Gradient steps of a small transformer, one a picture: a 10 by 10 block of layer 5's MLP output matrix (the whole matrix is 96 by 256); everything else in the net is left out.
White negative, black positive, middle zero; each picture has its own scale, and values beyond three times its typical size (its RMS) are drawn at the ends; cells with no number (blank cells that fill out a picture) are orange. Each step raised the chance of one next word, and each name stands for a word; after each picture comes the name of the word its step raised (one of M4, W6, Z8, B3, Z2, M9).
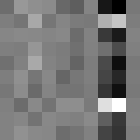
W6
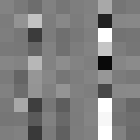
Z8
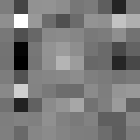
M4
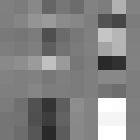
Z8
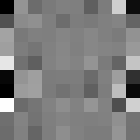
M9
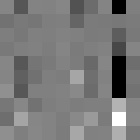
W6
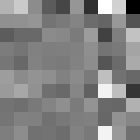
M9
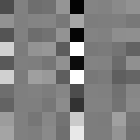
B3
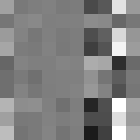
Z8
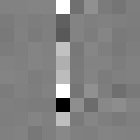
W6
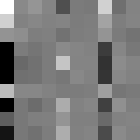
M4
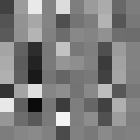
M4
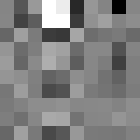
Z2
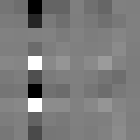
M9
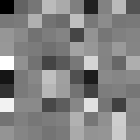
M9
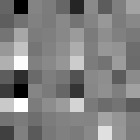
M9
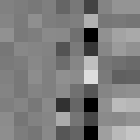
Z8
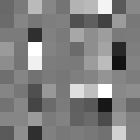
W6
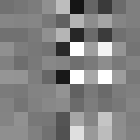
B3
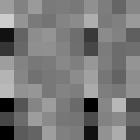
Z8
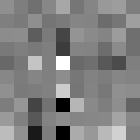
Z8
